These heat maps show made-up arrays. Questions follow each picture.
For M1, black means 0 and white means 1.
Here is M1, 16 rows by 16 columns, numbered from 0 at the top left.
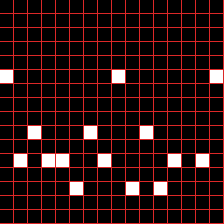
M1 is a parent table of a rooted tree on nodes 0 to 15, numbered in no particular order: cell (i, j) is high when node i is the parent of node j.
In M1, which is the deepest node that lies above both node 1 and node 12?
11
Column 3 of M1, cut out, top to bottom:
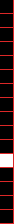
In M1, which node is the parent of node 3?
11
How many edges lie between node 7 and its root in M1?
2
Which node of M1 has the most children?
11
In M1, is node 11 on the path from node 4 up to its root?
yes
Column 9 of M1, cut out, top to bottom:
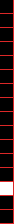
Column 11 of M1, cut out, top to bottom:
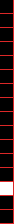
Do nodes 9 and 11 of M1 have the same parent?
yes
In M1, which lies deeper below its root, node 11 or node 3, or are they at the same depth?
node 3
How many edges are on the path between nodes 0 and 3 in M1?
4
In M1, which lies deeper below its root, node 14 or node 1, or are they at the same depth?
the same depth
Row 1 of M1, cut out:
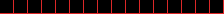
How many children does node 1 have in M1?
0
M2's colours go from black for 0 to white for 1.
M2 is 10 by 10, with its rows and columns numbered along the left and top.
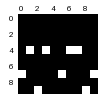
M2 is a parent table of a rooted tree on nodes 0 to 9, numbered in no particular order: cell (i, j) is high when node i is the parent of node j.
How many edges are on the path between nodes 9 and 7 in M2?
1
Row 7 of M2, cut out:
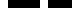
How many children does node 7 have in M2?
3
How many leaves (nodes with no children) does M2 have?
7
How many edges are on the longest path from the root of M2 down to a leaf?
3
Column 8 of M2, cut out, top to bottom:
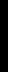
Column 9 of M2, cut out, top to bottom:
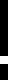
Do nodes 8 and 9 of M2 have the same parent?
no
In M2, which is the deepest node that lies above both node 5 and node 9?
7
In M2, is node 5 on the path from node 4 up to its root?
no
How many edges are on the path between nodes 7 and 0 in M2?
1
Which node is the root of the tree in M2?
4
